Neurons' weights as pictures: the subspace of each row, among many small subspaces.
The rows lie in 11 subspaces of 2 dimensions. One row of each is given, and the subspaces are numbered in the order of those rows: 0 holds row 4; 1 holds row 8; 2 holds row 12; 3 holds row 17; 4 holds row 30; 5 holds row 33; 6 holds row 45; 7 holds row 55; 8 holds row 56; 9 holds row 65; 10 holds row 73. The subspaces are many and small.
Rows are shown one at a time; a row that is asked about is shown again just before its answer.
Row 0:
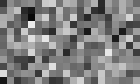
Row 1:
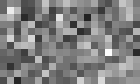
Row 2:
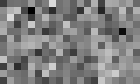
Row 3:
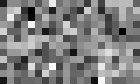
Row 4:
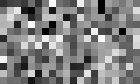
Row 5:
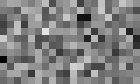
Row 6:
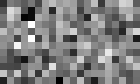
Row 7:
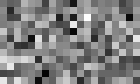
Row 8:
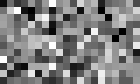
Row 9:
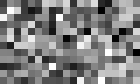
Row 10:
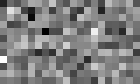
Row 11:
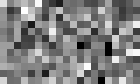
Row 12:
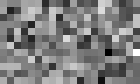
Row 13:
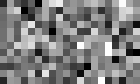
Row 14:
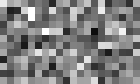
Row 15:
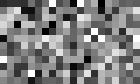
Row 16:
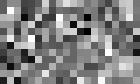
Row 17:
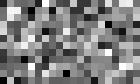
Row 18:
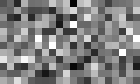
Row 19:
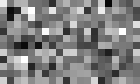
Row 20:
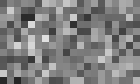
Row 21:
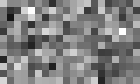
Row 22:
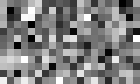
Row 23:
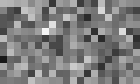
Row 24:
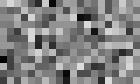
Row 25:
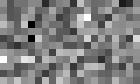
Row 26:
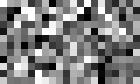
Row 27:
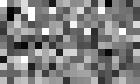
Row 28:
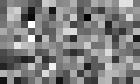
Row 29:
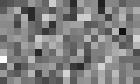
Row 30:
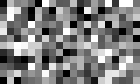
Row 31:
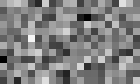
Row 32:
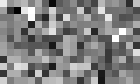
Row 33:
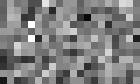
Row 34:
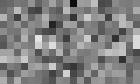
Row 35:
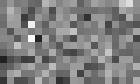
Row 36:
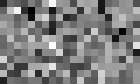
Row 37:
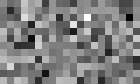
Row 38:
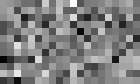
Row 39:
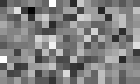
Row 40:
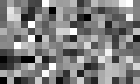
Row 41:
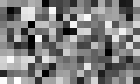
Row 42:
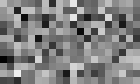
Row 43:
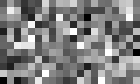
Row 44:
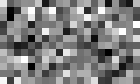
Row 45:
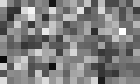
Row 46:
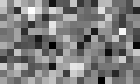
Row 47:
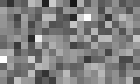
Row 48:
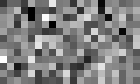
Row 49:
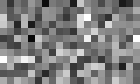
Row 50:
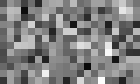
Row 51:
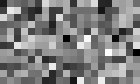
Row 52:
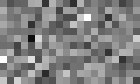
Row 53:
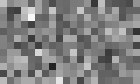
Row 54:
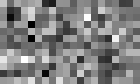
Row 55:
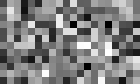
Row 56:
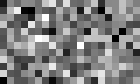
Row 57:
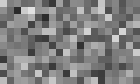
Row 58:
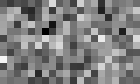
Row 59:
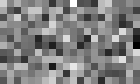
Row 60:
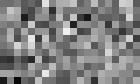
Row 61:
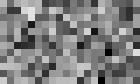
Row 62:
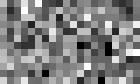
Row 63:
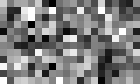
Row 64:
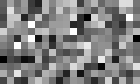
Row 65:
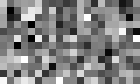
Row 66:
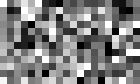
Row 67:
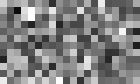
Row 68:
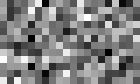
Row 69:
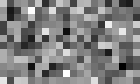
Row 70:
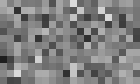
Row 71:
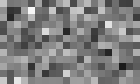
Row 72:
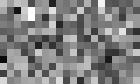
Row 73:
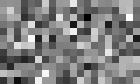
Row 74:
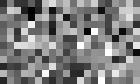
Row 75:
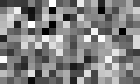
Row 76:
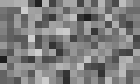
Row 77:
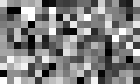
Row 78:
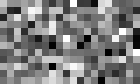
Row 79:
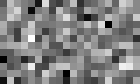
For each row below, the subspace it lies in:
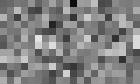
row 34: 2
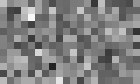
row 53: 9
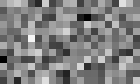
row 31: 4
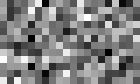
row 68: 4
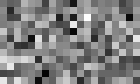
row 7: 10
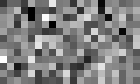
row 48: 5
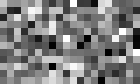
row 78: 2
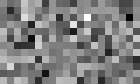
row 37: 10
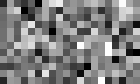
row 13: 7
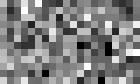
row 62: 7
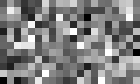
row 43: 10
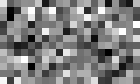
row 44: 4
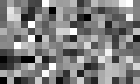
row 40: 5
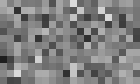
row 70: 8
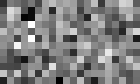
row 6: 9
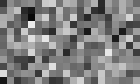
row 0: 8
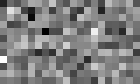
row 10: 3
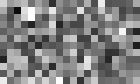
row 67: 9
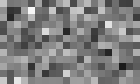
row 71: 3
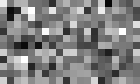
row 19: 4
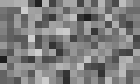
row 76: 4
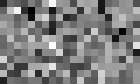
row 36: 1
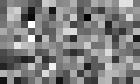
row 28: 5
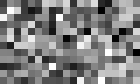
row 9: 2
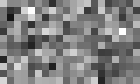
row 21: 6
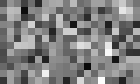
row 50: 7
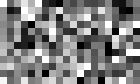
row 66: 7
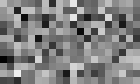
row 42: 8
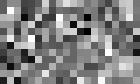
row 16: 2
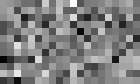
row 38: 8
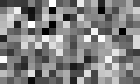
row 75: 0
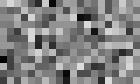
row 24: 3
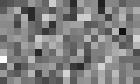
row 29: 5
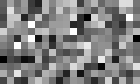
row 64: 9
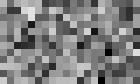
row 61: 10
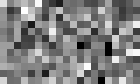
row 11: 7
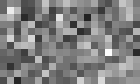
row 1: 2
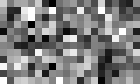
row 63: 5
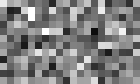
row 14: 3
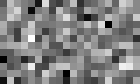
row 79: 3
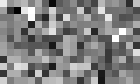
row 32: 1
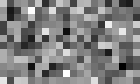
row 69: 3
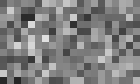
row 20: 8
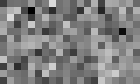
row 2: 6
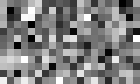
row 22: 9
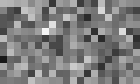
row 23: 0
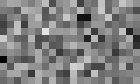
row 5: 0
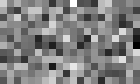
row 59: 2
